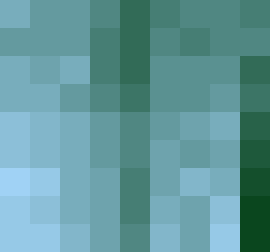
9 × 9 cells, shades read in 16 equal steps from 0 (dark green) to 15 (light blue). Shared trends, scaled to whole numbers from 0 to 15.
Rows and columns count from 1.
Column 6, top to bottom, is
6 7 8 8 9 10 10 11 12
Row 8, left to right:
14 13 11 10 6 11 10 13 0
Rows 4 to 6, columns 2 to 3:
11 9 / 12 11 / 12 11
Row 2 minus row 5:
-4 -3 -2 -3 -3 -2 -4 -4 4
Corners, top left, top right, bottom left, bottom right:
11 6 14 0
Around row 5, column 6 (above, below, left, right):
8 10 7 10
